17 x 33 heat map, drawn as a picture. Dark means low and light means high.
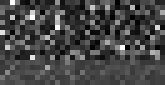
Average level on the scale: 30%. Odd rows or columns: none. Histogram: skewed, a long tail of high values. Grain: fine. Calmest part: bottom right. Stripes: none. Slope: none. Seam: horizontal, 70% of the way down, the bottom part calmer.
